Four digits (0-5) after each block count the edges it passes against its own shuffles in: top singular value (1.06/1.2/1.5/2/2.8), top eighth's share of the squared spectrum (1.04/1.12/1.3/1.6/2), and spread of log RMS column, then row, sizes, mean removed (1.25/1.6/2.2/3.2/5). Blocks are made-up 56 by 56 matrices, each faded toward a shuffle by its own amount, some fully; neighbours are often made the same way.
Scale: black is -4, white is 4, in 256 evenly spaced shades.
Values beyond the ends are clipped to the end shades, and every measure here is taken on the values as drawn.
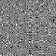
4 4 2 2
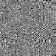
4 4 2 2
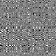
4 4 2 3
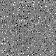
3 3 1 1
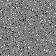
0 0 0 0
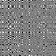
5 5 3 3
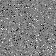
0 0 0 0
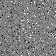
0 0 0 0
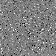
2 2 0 0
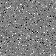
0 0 0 0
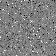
1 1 0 0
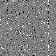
3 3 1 0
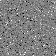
1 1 0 0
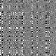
4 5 3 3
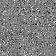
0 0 0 0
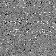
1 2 0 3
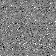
0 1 0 1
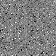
2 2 1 0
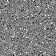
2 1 0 0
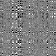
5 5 3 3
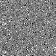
3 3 1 1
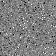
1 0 0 0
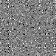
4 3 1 1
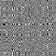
4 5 3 2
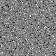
1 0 0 0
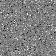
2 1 0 0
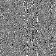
1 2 3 0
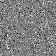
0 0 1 0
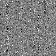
1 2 2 0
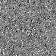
0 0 0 0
